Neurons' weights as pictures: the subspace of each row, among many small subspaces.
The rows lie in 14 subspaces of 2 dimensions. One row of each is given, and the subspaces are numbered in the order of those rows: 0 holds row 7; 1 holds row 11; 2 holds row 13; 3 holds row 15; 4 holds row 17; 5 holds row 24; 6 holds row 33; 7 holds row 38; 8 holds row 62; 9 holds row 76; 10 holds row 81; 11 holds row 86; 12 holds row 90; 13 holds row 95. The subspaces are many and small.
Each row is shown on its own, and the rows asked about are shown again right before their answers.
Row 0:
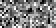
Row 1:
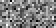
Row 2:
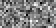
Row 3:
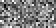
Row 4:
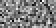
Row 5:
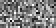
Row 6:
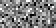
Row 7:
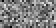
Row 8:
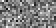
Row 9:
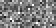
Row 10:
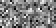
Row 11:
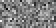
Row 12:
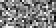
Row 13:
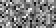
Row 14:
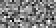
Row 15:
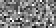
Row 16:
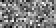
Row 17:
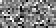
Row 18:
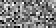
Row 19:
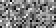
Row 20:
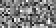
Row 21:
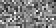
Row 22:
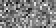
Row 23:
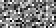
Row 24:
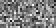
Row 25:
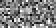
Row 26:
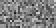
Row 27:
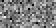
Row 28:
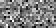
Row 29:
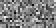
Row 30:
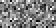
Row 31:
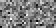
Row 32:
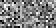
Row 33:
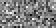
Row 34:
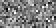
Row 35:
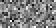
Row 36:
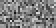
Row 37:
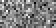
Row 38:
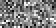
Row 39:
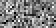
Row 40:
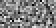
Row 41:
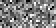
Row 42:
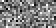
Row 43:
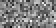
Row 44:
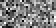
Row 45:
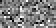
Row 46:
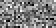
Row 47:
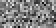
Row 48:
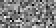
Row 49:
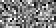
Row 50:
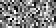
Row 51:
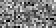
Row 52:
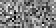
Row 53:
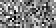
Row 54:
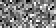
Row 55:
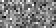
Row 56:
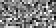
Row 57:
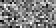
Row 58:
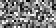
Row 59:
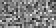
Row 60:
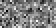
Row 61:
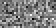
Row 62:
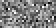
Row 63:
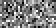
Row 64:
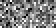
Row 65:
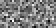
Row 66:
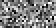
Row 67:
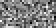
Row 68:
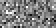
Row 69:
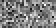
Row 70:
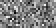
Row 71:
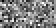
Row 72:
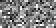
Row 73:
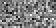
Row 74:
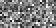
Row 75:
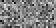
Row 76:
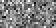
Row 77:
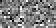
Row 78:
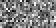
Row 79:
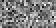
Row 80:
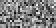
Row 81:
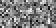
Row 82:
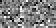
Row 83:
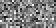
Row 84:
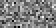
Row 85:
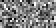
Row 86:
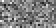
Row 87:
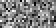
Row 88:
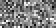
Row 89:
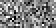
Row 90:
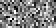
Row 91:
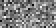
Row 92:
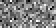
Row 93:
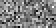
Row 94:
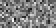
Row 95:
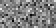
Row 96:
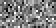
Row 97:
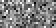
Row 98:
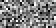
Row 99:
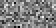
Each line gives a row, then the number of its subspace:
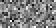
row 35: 13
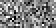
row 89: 12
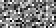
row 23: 3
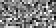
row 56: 6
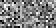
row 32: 0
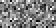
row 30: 13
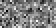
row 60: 10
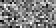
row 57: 11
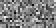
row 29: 5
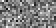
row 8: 7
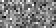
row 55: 9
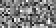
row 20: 10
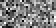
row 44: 6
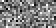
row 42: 7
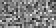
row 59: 6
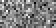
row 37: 9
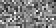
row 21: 1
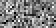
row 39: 12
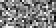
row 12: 6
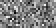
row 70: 12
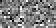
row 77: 4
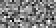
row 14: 2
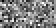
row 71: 11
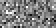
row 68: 6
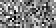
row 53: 12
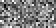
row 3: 0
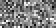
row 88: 7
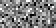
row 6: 13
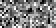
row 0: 10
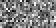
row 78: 1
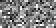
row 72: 4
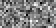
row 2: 4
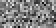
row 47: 0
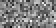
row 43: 0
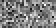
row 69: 8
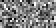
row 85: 1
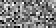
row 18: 0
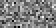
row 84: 11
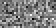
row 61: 6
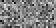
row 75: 0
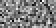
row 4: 3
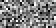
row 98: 7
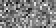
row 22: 3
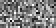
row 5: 5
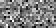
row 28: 10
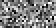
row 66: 8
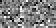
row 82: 4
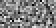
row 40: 3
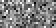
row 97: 9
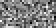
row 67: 6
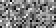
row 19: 2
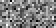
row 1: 2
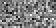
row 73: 6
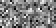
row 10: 10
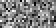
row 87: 1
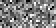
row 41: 13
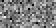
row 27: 9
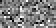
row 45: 4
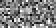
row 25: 10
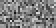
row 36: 5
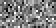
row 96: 8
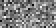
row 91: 3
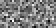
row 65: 2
